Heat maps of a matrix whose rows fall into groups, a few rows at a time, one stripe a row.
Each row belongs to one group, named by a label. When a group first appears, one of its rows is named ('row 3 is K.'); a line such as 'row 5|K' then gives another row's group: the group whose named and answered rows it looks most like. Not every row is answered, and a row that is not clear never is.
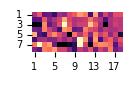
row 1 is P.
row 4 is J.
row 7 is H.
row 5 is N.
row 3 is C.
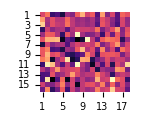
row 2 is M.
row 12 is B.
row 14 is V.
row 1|P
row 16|V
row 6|H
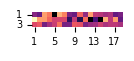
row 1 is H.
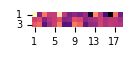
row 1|M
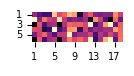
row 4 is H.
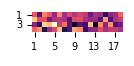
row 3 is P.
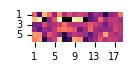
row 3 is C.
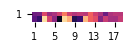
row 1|C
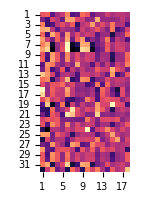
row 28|N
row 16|M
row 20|C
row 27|J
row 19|V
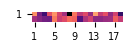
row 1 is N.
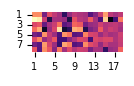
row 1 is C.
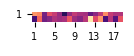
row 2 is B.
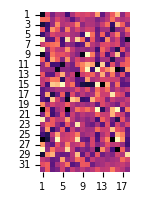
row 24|V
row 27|N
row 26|B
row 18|J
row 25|B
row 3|B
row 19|M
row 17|V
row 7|H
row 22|M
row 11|P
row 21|V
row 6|N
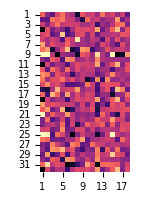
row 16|B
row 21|M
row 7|M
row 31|H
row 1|N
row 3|B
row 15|H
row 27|J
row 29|V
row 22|V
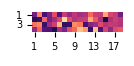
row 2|C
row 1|V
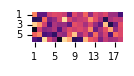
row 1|N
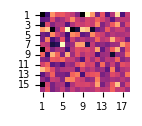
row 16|V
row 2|C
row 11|P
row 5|J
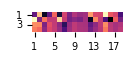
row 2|M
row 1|V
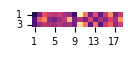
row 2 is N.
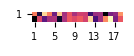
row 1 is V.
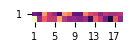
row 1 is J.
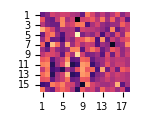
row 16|N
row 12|P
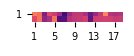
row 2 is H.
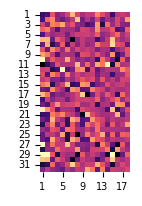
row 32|P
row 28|B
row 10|M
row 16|J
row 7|V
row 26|J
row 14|P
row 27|M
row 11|B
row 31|C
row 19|B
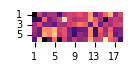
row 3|P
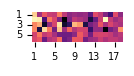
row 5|H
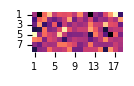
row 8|B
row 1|B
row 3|V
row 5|M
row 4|C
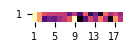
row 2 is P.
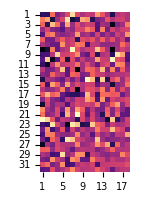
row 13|J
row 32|C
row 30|J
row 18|P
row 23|J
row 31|H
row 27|B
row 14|P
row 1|C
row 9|B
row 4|P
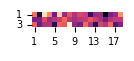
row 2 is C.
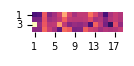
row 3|M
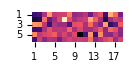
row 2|C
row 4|B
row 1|B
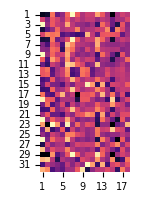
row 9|M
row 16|C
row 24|V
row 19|V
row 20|C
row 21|P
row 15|P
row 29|C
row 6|C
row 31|P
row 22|M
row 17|N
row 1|C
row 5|H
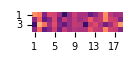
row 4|V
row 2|V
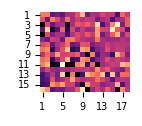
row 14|C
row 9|B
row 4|V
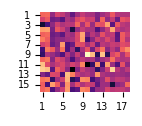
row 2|P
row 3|B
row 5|P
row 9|P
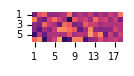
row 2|N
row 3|J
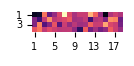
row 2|B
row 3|V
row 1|C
